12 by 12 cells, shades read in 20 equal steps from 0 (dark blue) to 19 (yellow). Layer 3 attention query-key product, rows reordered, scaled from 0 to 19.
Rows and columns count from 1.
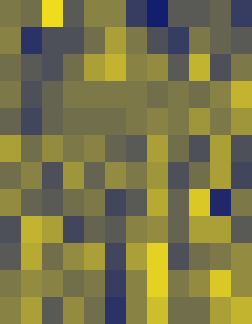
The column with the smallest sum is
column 9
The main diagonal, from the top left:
9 2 5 9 8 7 9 14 7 8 17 15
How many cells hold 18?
2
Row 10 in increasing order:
4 5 6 8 8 9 11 11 13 13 14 18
